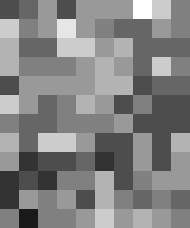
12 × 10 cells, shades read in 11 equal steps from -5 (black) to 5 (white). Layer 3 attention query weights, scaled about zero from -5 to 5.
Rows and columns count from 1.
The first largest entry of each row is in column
8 4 4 9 6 1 7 3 1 6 6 6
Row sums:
7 8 6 8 2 0 -7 5 -12 -6 -3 4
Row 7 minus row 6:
-3 -2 0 0 -2 -1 3 -2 0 0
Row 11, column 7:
0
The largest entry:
5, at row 1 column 8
